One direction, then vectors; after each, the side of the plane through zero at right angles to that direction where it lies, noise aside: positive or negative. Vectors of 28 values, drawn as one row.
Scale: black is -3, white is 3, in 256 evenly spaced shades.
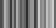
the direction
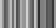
negative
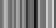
positive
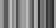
negative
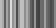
negative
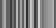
positive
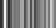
positive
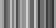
negative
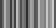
positive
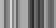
negative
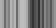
negative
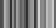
positive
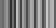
positive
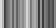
negative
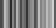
positive
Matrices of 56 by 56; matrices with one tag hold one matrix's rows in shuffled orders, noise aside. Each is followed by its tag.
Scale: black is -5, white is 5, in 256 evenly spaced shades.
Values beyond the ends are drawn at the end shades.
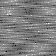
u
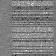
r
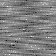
u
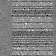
r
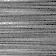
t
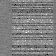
r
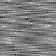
u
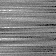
t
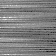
t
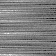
t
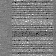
r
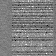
r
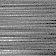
t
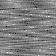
u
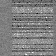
r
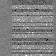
r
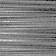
t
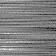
t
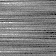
t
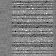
r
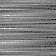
t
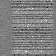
r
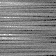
t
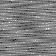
u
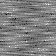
u
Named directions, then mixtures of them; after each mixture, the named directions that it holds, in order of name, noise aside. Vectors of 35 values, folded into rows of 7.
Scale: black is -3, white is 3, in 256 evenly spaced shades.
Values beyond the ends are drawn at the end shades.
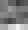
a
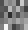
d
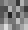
a, d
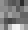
a, d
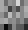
a, d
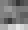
a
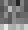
a, d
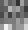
a, d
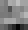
a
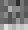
a, d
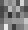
d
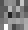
d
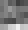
a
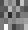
d
